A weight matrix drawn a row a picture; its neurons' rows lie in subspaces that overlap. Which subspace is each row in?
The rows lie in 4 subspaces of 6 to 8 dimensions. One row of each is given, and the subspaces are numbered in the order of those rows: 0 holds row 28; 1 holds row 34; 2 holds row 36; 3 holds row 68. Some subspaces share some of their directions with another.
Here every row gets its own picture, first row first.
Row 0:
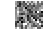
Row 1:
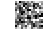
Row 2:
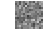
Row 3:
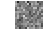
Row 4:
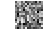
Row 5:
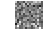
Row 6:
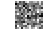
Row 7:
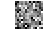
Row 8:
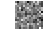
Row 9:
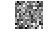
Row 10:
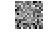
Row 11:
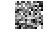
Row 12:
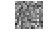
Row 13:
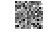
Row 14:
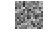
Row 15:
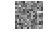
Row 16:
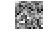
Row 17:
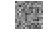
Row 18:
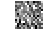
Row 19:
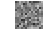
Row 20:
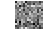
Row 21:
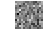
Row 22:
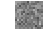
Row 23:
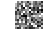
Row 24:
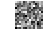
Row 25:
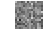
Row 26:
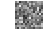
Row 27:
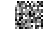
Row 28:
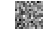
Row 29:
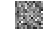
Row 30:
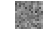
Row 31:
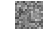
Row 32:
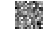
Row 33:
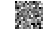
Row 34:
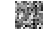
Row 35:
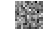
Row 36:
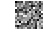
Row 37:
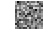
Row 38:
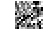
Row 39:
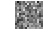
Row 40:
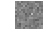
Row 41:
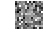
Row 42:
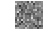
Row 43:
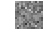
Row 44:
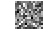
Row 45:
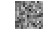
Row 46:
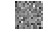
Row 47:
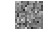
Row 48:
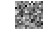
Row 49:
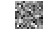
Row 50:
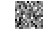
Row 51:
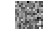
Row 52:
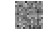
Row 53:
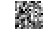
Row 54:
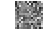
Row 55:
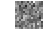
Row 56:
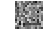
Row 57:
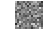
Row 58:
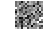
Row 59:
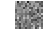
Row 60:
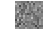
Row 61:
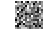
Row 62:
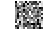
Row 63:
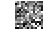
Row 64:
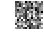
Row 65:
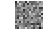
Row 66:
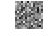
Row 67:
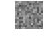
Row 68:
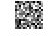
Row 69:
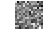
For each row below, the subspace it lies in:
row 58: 2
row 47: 1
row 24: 2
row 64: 1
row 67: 3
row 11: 1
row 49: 1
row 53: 0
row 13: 1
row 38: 2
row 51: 2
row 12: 0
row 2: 2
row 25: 1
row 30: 1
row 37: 3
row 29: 0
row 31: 0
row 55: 2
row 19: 0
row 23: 2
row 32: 2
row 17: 1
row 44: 0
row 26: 3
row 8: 2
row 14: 2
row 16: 2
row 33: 2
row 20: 3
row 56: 0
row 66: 2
